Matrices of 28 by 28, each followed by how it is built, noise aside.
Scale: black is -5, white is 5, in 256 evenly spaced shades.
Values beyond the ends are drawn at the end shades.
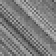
Toeplitz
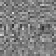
low rank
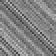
Toeplitz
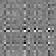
low rank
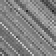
Toeplitz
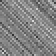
Toeplitz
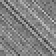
Toeplitz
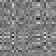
low rank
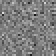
low rank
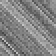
Toeplitz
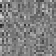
low rank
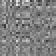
low rank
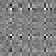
low rank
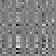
low rank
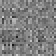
low rank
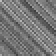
Toeplitz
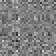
low rank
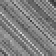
Toeplitz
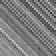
Toeplitz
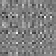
low rank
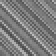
Toeplitz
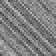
Toeplitz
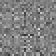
low rank
